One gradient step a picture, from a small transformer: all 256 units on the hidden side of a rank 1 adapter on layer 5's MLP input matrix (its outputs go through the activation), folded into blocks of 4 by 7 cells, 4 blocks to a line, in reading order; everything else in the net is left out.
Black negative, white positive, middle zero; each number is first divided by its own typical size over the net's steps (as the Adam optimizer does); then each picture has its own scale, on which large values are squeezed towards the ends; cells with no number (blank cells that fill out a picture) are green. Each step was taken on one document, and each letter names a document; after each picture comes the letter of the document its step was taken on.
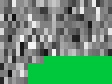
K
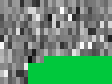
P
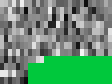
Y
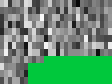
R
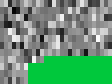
R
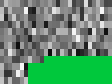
K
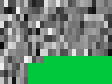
R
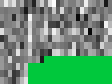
Y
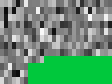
R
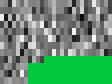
K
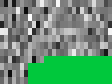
Y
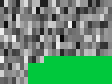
R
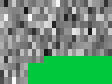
Y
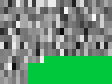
R
